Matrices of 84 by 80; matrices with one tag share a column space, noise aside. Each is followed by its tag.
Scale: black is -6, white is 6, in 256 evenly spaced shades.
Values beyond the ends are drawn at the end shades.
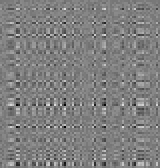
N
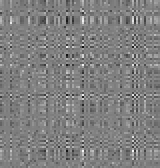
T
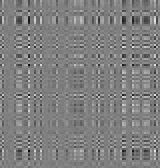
T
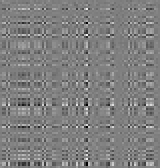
N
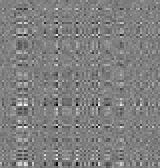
N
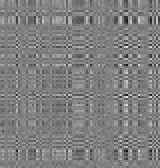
T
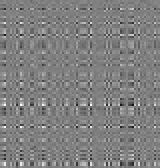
N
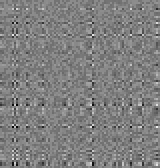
N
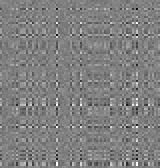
N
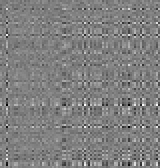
N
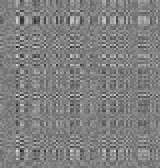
T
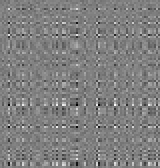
N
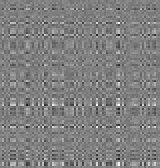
N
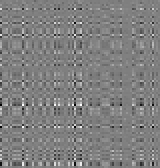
N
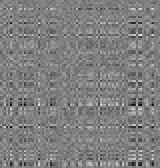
N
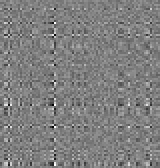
N
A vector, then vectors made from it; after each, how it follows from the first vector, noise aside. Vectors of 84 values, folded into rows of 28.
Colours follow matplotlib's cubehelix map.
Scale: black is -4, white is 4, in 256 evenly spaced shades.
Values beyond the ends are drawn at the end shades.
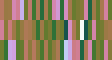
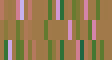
partly zeroed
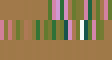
partly zeroed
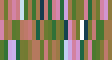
copied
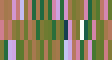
copied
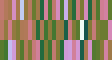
copied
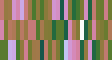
copied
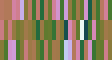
copied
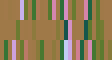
partly zeroed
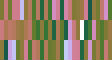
copied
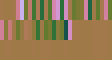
partly zeroed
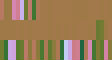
partly zeroed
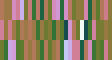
copied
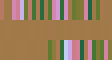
partly zeroed
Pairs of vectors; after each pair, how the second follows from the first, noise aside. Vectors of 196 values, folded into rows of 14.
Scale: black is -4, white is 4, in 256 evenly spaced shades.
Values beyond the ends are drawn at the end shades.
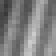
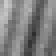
negated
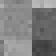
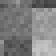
negated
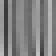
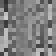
sign-scrambled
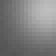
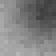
negated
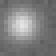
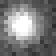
scaled up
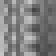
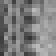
negated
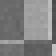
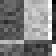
scaled up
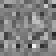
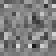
negated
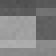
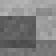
negated
